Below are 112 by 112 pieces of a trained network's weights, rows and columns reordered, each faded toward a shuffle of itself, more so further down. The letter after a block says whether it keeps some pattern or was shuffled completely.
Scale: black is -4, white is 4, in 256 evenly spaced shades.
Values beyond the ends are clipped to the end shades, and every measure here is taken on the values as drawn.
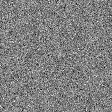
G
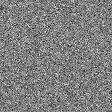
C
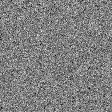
C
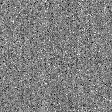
C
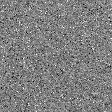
G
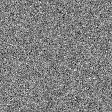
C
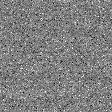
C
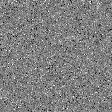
G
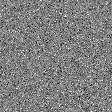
G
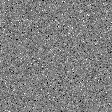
G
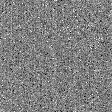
C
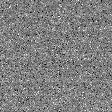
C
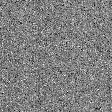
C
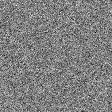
G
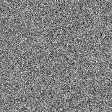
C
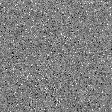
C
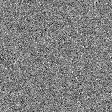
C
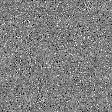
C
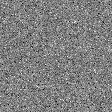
G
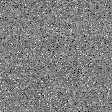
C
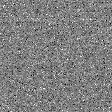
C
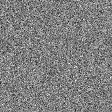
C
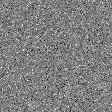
G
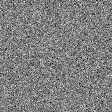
G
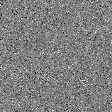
G
